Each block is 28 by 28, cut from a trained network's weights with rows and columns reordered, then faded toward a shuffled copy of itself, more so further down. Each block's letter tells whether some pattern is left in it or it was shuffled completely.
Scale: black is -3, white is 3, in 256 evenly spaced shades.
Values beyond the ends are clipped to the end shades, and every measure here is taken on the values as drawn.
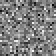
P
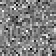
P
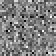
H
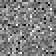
P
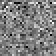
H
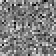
H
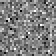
P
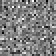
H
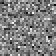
P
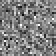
P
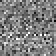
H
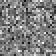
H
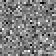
P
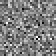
H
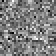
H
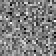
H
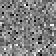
P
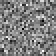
H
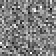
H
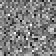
P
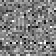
H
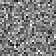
P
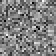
P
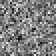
P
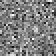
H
